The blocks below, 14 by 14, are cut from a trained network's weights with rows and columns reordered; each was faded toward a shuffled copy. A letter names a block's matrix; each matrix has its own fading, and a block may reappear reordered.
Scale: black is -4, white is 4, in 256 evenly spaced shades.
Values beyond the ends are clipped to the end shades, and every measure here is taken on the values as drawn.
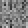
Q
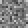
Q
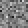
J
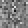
J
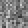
Q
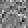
J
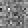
J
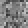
Q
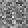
Q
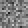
Q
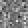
Q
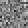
J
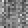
Q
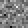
J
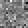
J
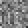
Q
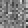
Q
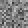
Q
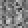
Q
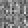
Q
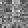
Q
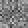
Q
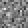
Q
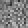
Q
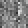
Q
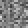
Q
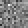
J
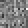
J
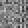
Q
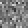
J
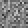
J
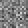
Q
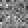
J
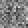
Q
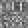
Q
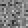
J
